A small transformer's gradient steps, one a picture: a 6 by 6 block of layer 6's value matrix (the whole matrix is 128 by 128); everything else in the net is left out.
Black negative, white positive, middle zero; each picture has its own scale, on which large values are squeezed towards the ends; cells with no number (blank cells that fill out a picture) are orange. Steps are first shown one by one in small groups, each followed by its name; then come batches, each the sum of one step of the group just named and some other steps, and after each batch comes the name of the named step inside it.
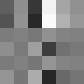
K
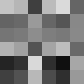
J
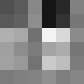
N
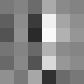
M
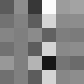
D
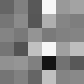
D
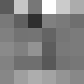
K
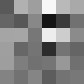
N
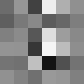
K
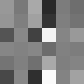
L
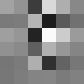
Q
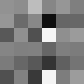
L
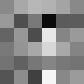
L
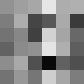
Q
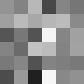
L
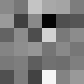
L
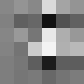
Q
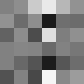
L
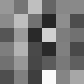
L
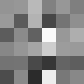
L
